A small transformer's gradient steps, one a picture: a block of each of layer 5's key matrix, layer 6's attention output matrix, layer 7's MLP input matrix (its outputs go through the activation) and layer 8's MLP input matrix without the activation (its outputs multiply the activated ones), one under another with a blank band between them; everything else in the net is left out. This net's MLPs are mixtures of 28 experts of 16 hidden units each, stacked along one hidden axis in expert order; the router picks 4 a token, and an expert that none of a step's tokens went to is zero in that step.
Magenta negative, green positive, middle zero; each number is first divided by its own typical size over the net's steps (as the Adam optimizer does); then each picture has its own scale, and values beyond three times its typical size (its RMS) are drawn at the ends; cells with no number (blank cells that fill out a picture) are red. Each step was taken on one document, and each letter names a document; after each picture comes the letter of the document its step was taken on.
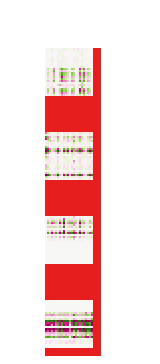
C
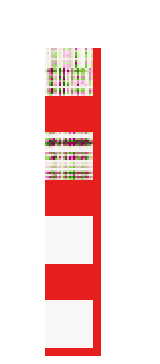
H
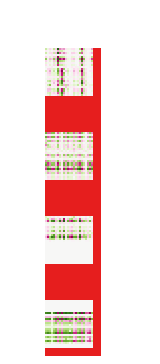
C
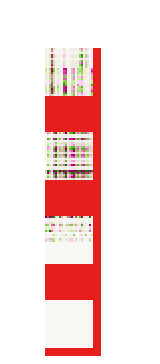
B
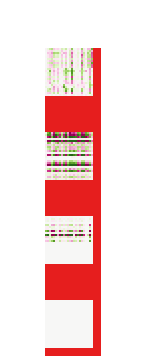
H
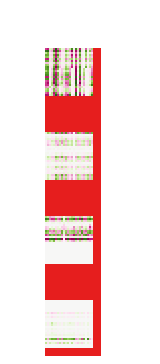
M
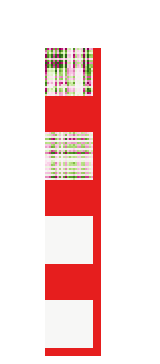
H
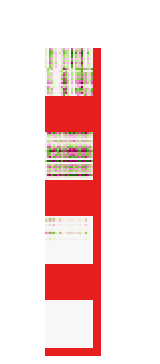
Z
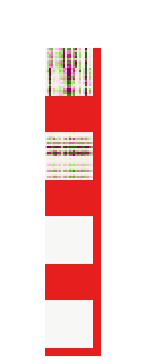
H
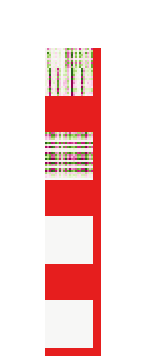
Z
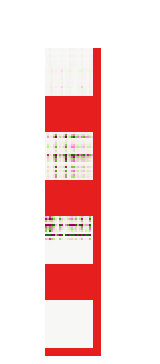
B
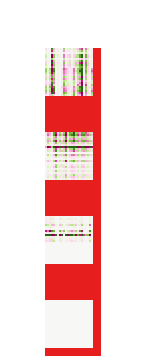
B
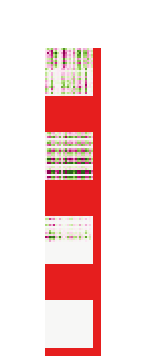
Z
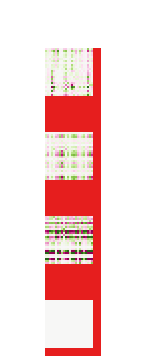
M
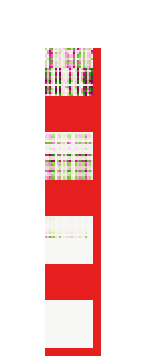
Z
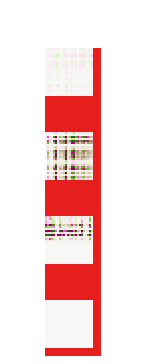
B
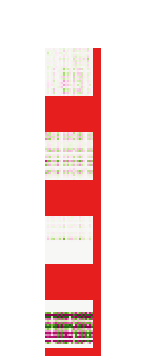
C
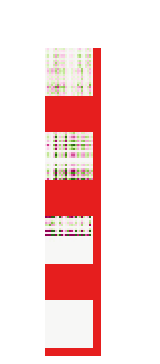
B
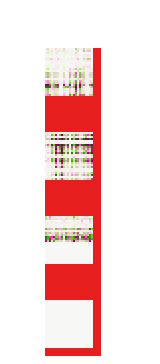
M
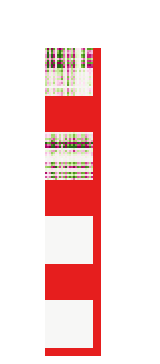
H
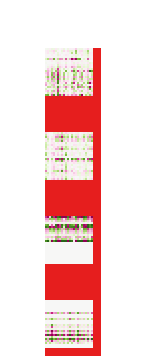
M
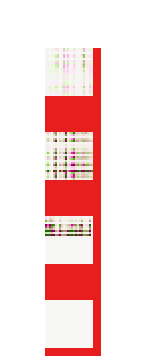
B
